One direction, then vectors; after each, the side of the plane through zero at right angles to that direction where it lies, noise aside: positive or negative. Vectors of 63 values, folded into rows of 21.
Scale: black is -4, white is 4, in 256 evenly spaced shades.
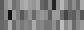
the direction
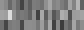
negative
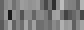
positive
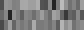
positive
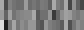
negative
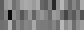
positive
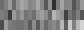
positive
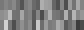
negative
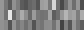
negative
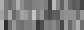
negative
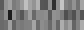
positive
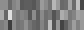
negative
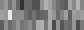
negative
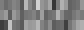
positive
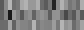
positive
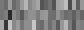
positive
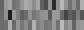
positive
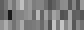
positive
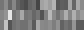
negative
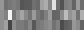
negative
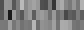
positive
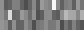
negative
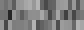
positive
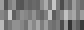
negative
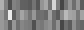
negative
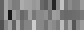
positive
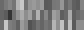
positive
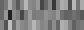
positive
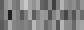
positive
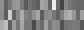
negative
